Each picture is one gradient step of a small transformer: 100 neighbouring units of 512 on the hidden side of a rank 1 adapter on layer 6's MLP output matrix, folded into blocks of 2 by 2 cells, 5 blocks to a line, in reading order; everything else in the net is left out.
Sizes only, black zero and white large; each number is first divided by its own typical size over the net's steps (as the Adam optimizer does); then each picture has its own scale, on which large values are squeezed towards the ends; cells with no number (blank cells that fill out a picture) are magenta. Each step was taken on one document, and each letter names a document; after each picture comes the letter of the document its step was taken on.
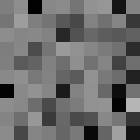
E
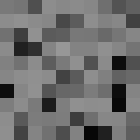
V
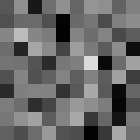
E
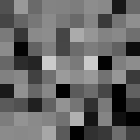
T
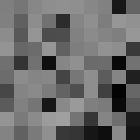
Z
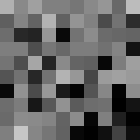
T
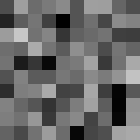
V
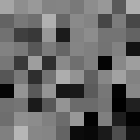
T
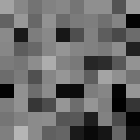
T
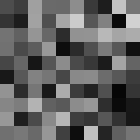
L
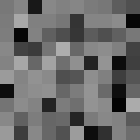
V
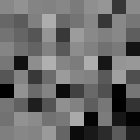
T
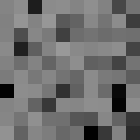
E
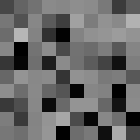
Z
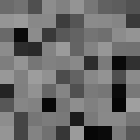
V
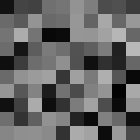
Z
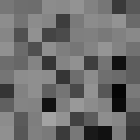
V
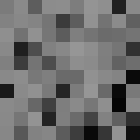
E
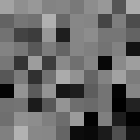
T
